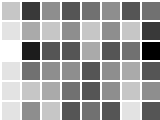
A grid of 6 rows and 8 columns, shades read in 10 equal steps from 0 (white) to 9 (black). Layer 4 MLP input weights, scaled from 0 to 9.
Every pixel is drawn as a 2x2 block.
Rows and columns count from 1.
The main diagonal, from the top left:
2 3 6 4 6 6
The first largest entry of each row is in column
2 8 8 5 5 4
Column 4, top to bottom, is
6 4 6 4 5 6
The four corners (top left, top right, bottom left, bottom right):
2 5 1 6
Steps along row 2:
up down up down up down up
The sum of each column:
6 29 21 31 27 28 19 37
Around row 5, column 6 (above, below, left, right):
4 6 6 2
